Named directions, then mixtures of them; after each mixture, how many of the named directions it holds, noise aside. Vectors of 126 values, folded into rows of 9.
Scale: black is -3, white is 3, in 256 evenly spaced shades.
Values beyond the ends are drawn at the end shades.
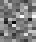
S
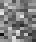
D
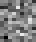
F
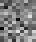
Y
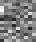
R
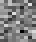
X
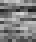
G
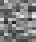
two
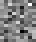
one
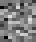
one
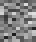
three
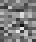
three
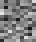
two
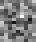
two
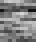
one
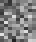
three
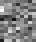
one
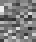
one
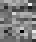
three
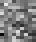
one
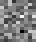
two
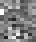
three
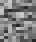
three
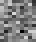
one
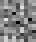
three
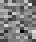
one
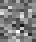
two
